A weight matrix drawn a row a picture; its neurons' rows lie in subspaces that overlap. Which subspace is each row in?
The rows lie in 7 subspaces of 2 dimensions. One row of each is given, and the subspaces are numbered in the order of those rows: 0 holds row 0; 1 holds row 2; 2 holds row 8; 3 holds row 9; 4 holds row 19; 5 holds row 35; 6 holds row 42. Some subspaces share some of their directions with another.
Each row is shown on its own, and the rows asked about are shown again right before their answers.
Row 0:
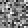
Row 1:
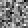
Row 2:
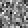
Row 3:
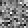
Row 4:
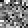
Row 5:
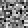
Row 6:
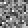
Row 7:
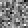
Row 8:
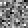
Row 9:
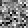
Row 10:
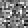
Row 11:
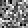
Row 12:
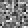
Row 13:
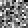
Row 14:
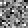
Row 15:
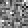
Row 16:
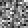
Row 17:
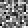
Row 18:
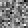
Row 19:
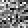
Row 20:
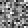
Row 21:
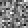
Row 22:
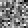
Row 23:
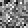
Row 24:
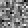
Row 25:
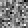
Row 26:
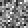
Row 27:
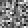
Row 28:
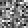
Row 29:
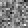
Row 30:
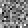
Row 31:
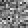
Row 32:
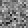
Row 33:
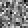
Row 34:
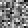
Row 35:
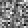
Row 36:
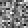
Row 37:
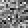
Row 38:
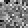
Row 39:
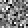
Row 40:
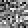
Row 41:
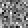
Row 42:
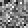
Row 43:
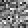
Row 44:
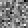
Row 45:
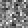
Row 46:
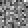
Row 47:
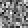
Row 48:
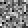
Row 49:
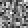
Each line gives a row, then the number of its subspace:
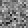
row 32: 3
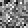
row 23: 6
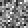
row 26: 6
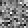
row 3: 3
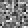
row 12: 2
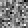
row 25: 0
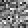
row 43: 4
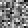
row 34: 0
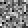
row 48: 2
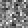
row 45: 3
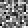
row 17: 2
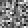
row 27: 2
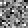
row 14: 2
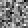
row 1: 3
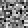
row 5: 5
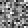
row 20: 0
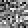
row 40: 4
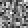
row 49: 1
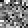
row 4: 6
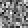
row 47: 1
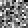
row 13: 5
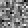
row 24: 6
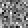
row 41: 1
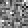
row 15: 6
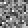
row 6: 2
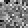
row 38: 6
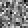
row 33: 1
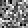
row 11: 0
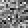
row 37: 4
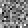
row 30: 1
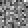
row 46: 5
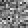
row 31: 4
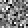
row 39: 0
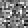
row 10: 5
